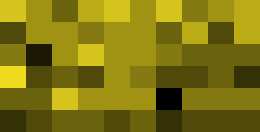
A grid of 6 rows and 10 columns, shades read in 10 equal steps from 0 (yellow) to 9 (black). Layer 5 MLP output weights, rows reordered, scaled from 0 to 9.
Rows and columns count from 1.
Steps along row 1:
up up down down up down up down down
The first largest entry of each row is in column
3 1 2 10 7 1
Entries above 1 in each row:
7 10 9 9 9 10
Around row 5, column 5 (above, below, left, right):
3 6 3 3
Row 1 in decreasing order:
5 4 3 3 3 2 2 1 1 1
